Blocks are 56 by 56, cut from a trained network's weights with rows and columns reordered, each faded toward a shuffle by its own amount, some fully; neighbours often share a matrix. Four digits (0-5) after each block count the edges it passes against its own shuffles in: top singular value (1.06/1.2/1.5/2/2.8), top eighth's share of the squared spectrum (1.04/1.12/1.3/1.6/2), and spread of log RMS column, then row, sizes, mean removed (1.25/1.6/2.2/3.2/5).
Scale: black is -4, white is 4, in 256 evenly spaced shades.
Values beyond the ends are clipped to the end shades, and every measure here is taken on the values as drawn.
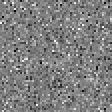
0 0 0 0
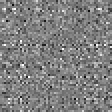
3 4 2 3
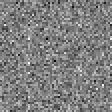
2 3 1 0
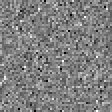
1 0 0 0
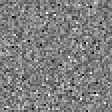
1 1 0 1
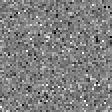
2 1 0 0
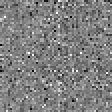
3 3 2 1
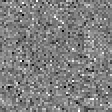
3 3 1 1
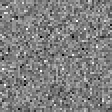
1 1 0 0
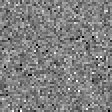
0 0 0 0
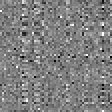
4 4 3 2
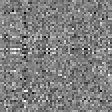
4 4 1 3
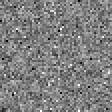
0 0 0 0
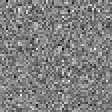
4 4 2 1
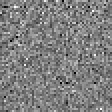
3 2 0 1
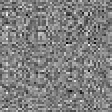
4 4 2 2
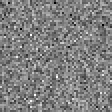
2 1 0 0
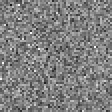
0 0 0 0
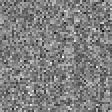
2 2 0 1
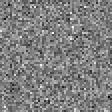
1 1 0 0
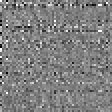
4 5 2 3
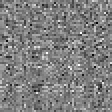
3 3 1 2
